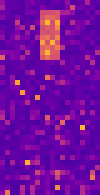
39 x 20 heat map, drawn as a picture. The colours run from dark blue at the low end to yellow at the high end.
The top middle is the roughest part. There are no regular stripes. The values are skewed, with a long tail toward high values. The top middle is the ninth with the highest average. In the top middle lies a patch that is higher than the rest. No overall slope runs across the table.
